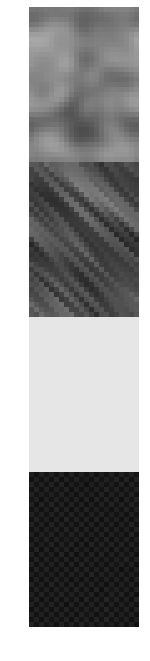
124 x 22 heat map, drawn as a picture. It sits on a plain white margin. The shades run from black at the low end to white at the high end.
It is made of 4 by 1 panels. Panel 1,1: middling, blotchy. Panel 2,1: low, slanting down to the right. Panel 3,1: very high, flat. Panel 4,1: very low, checkered, faint in contrast.
